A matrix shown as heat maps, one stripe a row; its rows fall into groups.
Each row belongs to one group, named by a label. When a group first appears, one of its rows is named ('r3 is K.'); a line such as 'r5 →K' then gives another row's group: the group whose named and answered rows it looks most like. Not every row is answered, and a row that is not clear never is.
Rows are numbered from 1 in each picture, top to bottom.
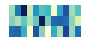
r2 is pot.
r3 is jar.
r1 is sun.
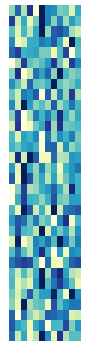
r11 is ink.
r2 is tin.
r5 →sun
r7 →ink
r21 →sun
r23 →ink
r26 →pot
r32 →tin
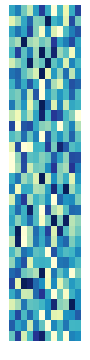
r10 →tin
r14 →ink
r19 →sun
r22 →ink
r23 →ink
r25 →sun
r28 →tin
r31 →jar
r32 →tin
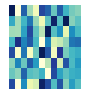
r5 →tin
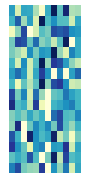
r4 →sun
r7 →tin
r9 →jar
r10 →jar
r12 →ink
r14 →jar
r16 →jar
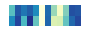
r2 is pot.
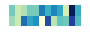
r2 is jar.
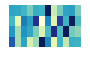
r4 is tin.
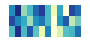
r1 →tin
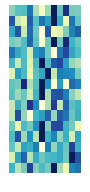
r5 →sun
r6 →pot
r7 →ink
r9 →pot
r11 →ink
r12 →pot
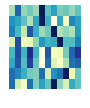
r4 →ink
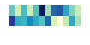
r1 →pot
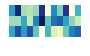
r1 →jar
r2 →pot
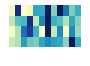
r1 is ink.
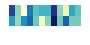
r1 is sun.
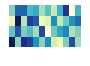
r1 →sun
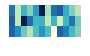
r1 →pot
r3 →sun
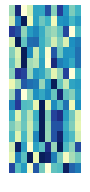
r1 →ink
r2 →sun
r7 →sun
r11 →pot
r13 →pot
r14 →ink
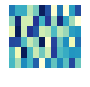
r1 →tin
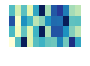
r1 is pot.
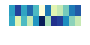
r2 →pot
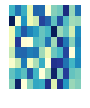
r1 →jar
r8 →ink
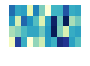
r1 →jar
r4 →ink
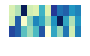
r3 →jar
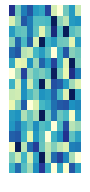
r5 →sun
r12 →sun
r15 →pot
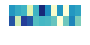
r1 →tin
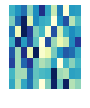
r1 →tin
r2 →sun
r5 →jar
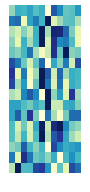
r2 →ink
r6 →jar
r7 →tin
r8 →tin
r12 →pot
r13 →pot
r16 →tin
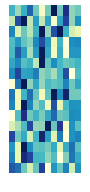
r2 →sun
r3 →pot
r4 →tin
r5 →tin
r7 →sun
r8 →sun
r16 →jar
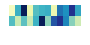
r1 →sun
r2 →pot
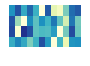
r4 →tin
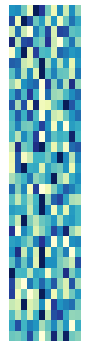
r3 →ink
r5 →sun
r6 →jar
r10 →jar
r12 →tin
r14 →tin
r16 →sun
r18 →jar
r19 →pot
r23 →tin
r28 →tin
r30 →pot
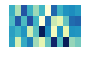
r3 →tin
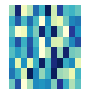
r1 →ink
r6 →pot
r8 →ink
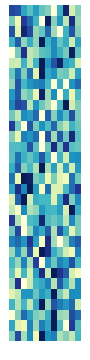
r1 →sun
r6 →pot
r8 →tin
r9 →jar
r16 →jar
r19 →sun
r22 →ink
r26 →pot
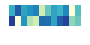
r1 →sun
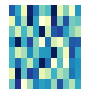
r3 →pot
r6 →tin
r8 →ink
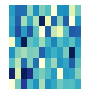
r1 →sun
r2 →jar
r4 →sun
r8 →sun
